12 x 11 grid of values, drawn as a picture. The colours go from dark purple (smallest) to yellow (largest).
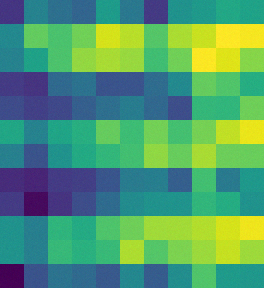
Stripes running across repeat 3 times from top to bottom. There is an overall slope up to the right. The grain runs across in streaks.
